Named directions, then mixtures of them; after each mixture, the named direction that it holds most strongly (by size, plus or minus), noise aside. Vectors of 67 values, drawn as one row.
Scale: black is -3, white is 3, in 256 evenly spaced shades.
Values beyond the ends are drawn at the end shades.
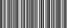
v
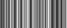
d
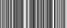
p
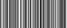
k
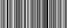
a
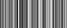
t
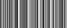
t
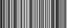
d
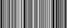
p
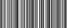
v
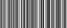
v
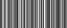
v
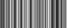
d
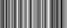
d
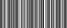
v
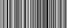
a
